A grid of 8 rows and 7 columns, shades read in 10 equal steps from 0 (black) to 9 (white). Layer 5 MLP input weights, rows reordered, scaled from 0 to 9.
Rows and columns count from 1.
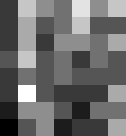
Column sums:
14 47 29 27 30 27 38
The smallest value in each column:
0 3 2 1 1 2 3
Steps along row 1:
up down down up down up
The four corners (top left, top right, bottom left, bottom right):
2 7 0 6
